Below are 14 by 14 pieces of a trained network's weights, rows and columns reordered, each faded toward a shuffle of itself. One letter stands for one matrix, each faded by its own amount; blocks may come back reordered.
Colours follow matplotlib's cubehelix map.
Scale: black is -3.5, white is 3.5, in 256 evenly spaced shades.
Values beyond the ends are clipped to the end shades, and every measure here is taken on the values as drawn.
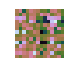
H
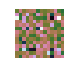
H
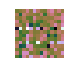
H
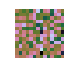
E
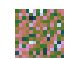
E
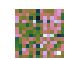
H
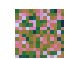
E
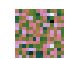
E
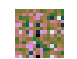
H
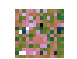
H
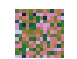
E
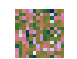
E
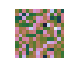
E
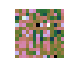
H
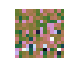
H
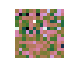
H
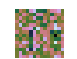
E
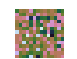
E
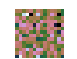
H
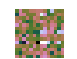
H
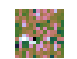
H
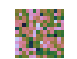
E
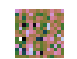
H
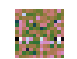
H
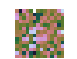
E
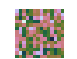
E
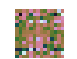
H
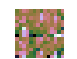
H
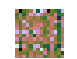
H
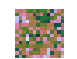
E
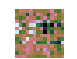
H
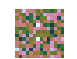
E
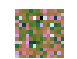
H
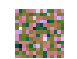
E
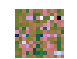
H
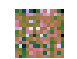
H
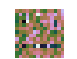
H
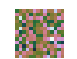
E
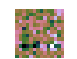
H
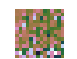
H
